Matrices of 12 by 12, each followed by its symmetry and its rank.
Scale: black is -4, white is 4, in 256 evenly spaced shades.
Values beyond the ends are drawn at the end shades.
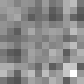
symmetric, rank two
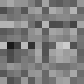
neither, rank two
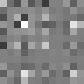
symmetric, rank two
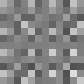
symmetric, rank two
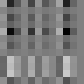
neither, rank one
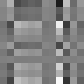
neither, rank one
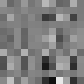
neither, rank two
